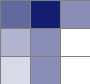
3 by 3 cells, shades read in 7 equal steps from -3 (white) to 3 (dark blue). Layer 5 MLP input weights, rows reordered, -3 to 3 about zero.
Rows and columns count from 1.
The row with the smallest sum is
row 3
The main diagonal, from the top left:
1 0 -3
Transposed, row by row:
1 -1 -2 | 3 0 0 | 0 -3 -3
